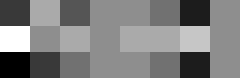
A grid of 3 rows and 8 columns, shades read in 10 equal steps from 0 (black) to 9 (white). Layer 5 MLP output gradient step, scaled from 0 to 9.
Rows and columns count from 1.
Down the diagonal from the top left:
2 5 4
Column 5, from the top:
5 6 5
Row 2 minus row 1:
7 -1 3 0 1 2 6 0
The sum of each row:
31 49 26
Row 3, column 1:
0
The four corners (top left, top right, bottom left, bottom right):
2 5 0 5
